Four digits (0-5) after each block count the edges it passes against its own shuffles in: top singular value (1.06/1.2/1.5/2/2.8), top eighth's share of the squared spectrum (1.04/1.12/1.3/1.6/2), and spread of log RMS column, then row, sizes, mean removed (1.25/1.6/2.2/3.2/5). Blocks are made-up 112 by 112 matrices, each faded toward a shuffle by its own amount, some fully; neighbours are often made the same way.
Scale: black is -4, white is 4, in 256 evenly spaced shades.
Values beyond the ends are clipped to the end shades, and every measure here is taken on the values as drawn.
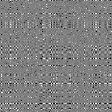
5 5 3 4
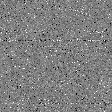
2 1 0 1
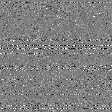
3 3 0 4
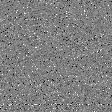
2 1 0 1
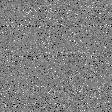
1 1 0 2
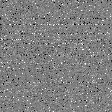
2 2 0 2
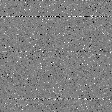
3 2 0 2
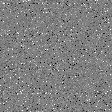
1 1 0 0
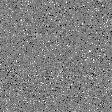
0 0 0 1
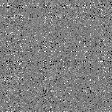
2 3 3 3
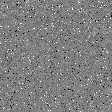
0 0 0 0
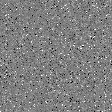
1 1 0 1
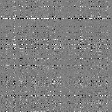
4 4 3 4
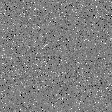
0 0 0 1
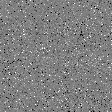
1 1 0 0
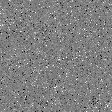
0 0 0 0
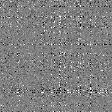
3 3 3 3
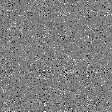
2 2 2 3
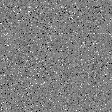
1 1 1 1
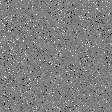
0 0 0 0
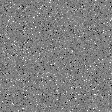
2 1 0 1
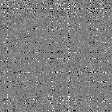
3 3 3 3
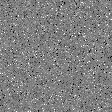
0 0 0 0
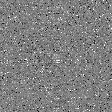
3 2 0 1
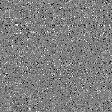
4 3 1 2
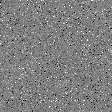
2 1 0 0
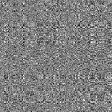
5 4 3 3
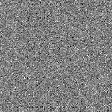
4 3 1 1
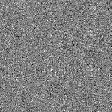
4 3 1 1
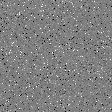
0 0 0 0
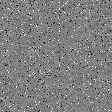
2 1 0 0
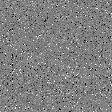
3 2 1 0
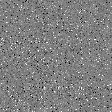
3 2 1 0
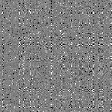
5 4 3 3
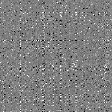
4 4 3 2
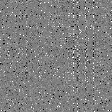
4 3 2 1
